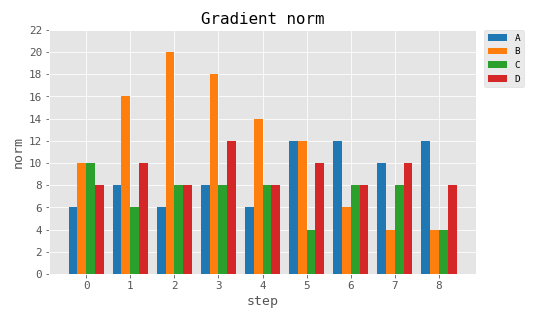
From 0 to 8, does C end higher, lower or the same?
lower
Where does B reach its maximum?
2
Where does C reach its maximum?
0
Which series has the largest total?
B
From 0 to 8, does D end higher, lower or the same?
the same
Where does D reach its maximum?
3
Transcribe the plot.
Title: Gradient norm
x-axis: step, ticks 0 1 2 3 4 5 6 7 8
y-axis: norm, ticks 0 2 4 6 8 10 12 14 16 18 20 22
Legend: A, B, C, D
Values:
A: 6 8 6 8 6 12 12 10 12
B: 10 16 20 18 14 12 6 4 4
C: 10 6 8 8 8 4 8 8 4
D: 8 10 8 12 8 10 8 10 8
